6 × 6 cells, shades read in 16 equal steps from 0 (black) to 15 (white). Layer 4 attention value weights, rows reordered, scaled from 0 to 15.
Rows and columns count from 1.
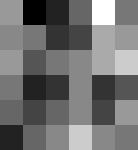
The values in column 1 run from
2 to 9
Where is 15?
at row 1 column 5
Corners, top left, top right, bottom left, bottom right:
9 7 2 7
